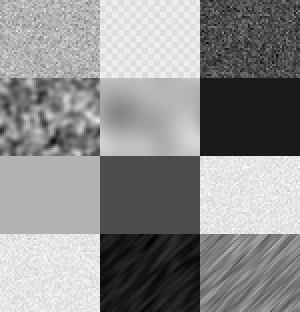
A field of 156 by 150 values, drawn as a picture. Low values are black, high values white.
The table splits into 4 rows of 3 panels. Panel 1,1: high, fine-grained. Panel 1,2: very high, checkered, faint in contrast. Panel 1,3: low, fine-grained. Panel 2,1: middling, blotchy, strong in contrast. Panel 2,2: high, smooth. Panel 2,3: very low, flat. Panel 3,1: high, flat. Panel 3,2: low, flat. Panel 3,3: very high, fine-grained, faint in contrast. Panel 4,1: very high, fine-grained, faint in contrast. Panel 4,2: very low, slanting up to the right, faint in contrast. Panel 4,3: middling, slanting up to the right.
